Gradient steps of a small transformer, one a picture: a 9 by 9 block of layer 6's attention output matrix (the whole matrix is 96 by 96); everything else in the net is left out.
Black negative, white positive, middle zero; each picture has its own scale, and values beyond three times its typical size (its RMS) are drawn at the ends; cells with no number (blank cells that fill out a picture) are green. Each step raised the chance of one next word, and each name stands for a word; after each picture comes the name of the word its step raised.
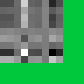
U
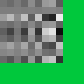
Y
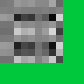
Y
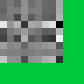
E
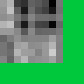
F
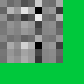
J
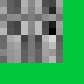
F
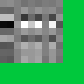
E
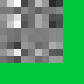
U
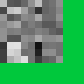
J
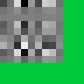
U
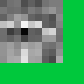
E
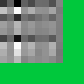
J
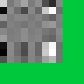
J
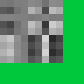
F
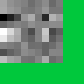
Y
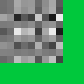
Y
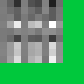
E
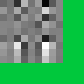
J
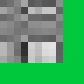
J
